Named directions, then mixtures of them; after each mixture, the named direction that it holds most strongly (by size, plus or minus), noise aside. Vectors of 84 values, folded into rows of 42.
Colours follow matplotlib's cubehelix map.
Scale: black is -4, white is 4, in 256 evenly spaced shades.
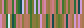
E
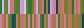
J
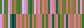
E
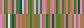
E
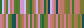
J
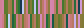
E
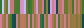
J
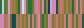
J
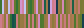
J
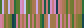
J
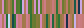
E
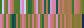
J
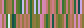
E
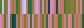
J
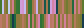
J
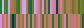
J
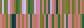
J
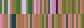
J
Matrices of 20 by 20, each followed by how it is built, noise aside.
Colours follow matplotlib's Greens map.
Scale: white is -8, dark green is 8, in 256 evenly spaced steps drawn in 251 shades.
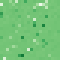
sparse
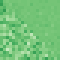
lower triangular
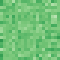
low rank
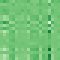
low rank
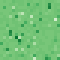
sparse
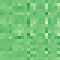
low rank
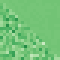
lower triangular
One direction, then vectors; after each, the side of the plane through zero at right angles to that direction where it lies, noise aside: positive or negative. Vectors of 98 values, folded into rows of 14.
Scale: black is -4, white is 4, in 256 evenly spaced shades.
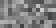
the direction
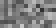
negative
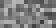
positive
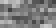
positive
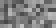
negative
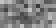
negative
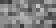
positive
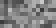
negative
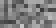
negative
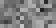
negative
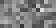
positive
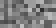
negative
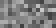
positive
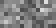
positive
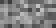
positive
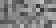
negative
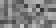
negative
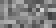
positive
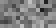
negative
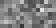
positive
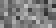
positive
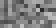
negative
